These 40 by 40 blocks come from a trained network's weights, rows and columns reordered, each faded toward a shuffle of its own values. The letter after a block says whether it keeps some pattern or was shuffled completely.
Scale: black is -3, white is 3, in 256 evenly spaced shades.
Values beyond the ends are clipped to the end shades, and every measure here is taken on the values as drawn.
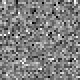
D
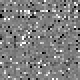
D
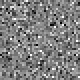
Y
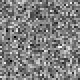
D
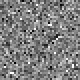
Y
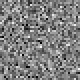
D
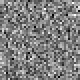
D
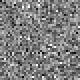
D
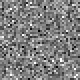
Y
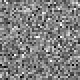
Y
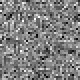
D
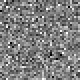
Y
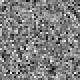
Y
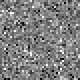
Y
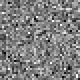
D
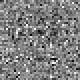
D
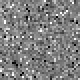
Y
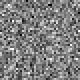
D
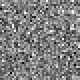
D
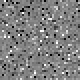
Y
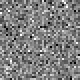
D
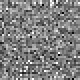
D
